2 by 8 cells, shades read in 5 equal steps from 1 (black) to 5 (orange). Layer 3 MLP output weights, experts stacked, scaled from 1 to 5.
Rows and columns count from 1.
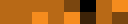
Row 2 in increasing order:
2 3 4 4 4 4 5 5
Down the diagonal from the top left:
4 4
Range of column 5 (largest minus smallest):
2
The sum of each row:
29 31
